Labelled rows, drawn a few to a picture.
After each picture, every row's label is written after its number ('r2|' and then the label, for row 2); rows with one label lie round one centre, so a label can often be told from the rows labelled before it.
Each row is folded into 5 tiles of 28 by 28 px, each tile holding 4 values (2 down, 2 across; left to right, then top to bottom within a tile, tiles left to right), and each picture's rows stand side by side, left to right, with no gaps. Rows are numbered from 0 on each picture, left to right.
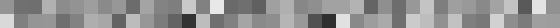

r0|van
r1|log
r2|log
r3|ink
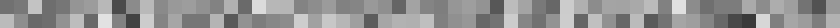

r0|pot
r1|ink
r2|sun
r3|van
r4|ink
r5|log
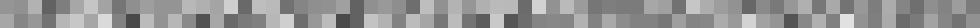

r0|pot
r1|ink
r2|van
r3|ink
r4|sun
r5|sun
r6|van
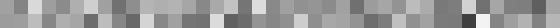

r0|pot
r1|ink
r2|sun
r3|log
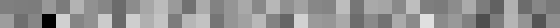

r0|log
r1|sun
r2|sun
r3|van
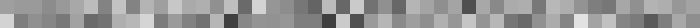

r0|ink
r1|ink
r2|log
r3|sun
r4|sun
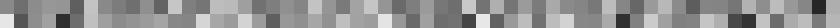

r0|van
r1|pot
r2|pot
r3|log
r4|van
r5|log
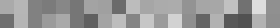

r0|sun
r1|ink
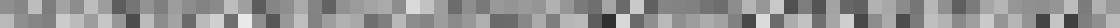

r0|pot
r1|pot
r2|sun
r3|sun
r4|log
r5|log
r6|van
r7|ink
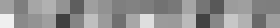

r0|van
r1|van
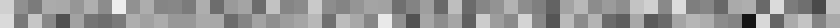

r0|ink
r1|sun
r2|pot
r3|pot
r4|ink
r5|log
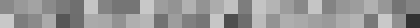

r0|van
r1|ink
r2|pot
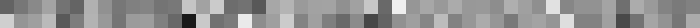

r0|van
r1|log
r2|ink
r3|sun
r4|van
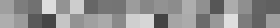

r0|log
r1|van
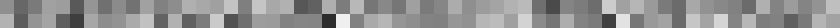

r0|van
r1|ink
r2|log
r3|pot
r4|log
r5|sun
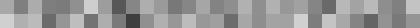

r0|pot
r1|sun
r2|sun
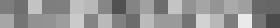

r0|pot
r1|pot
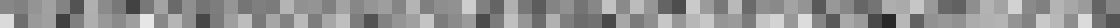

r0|van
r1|van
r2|sun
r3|van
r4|log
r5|pot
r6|log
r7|pot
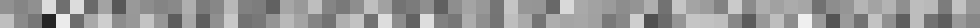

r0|log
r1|van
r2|pot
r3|van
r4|ink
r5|pot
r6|ink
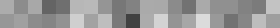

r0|pot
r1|sun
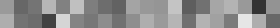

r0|log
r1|pot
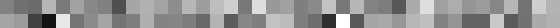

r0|log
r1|ink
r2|log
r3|ink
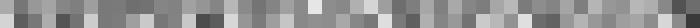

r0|van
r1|van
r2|pot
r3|pot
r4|pot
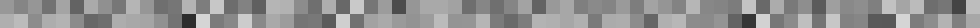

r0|sun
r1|log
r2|log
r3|sun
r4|sun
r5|log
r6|log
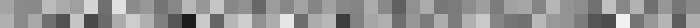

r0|ink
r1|log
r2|van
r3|sun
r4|log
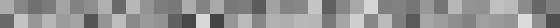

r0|sun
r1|log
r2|pot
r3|pot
